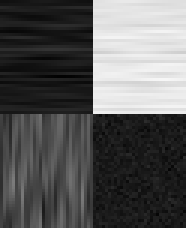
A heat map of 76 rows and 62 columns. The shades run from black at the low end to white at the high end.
The table splits into 2 rows of 2 panels. Panel 1,1: very low, streaked across, faint in contrast. Panel 1,2: very high, streaked across, faint in contrast. Panel 2,1: low, streaked downward. Panel 2,2: very low, fine-grained, faint in contrast.
